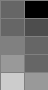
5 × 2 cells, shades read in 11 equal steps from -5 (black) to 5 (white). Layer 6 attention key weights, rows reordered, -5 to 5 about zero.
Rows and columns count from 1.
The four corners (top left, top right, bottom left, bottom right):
-1 -5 3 1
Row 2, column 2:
-2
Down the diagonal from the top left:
-1 -2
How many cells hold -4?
0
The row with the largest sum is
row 5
